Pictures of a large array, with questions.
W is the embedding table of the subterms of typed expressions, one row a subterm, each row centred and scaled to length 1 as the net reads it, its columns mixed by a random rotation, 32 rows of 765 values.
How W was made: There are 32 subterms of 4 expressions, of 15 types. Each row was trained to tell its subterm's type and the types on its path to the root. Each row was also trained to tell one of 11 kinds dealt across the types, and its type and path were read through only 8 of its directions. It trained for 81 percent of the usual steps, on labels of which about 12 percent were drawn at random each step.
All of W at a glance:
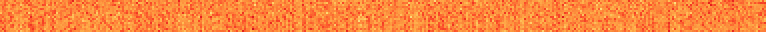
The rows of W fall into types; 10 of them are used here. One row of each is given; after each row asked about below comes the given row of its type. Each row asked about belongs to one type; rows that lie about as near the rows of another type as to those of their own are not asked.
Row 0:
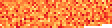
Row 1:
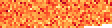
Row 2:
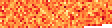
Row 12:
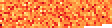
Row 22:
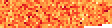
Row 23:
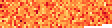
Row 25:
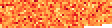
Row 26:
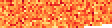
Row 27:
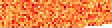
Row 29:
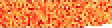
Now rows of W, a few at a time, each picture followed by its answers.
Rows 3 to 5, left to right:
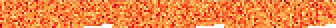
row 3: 12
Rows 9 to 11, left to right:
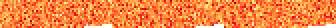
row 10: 29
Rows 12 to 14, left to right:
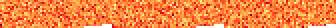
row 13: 12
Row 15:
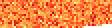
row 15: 23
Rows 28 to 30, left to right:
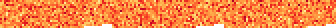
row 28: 22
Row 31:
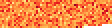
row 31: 23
